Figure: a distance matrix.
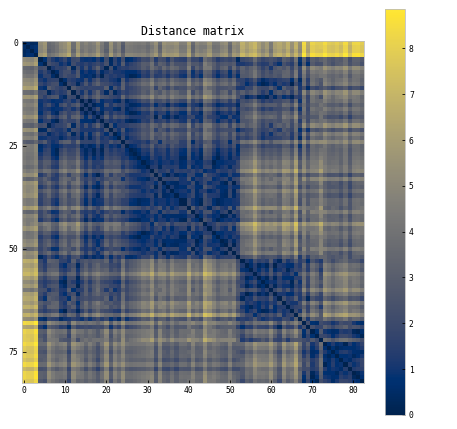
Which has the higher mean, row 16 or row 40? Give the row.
40
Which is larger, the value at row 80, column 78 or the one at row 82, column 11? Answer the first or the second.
the second
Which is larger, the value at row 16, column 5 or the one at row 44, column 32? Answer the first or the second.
the second
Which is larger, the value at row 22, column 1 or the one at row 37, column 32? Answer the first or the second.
the first
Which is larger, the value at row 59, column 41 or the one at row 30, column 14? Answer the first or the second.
the first
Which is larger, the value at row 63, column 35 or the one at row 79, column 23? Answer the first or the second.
the first
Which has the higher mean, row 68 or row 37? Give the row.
68
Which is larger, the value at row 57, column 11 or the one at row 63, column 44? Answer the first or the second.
the second
